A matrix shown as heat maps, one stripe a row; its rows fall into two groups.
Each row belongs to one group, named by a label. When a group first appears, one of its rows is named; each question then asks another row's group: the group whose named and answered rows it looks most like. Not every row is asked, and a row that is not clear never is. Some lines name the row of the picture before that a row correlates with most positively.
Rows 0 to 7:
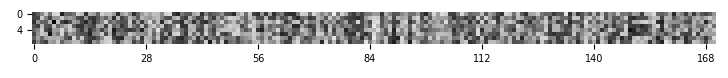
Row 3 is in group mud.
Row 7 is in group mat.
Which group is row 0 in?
mat
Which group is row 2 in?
mat
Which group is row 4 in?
mud
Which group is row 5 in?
mud
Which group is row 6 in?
mat
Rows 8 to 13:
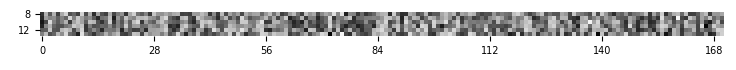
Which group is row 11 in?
mud
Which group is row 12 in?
mud
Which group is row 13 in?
mat
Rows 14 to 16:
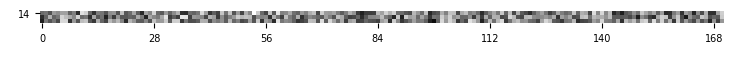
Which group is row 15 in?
mud
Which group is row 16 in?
mat
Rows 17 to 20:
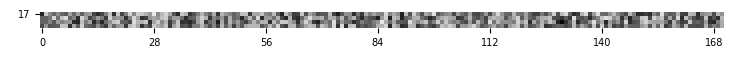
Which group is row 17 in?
mud
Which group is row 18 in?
mat
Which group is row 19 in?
mat
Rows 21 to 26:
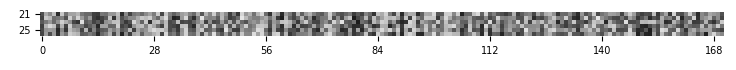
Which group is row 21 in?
mud
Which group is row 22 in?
mud
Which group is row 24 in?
mud
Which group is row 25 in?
mud
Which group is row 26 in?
mud
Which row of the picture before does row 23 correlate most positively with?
19
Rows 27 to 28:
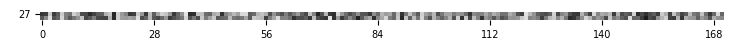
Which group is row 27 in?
mud
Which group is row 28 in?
mud
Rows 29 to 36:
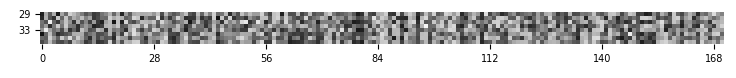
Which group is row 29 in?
mud
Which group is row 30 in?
mat
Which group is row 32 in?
mat
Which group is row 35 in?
mud
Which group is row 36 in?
mud
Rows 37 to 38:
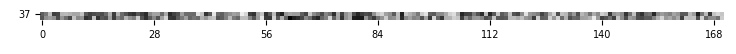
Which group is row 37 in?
mud
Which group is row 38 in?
mud
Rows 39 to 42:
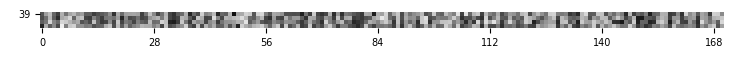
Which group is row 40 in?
mud
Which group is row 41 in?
mud
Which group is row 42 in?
mud
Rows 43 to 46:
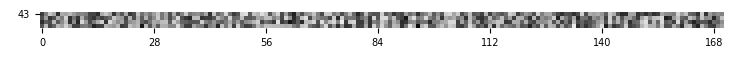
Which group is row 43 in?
mud
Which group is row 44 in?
mat
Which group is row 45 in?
mat
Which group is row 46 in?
mat
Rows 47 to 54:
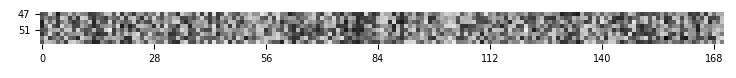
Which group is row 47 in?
mud
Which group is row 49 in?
mat
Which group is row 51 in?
mud
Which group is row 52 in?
mud
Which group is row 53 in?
mat
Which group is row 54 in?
mud
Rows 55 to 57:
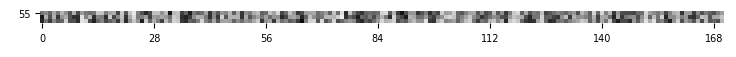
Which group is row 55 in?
mat
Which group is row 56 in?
mat
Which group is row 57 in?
mat
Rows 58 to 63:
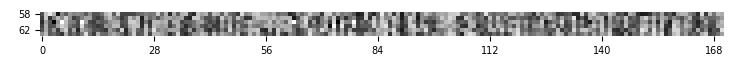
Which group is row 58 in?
mud
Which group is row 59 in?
mat
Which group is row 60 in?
mat
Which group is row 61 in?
mat
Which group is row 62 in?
mat
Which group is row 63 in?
mat
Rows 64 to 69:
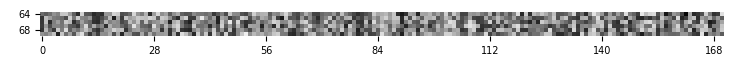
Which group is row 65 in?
mud
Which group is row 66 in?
mat
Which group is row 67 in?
mat
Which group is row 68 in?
mat
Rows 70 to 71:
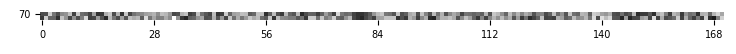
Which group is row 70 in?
mud
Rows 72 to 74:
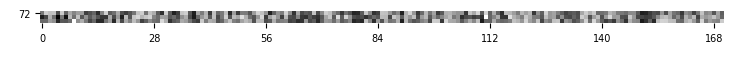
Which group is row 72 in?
mud
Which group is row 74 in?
mud
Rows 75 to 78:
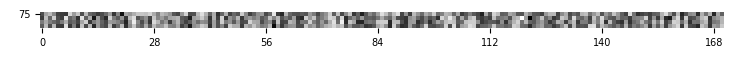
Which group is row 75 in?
mud
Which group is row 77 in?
mat
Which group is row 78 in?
mat
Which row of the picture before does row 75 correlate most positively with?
73
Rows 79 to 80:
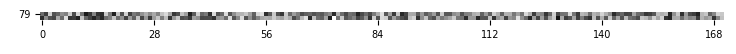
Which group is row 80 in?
mat
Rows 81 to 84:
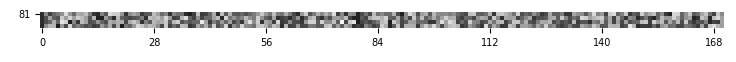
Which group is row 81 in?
mat
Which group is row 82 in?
mud
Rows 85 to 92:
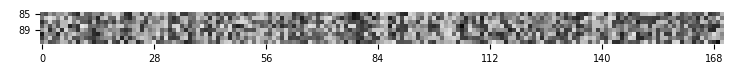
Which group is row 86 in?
mud
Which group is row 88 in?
mat
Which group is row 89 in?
mat
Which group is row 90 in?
mud
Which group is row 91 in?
mud
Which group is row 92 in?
mat
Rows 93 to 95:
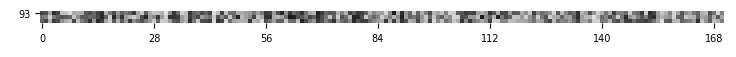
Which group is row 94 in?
mud
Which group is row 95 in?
mud
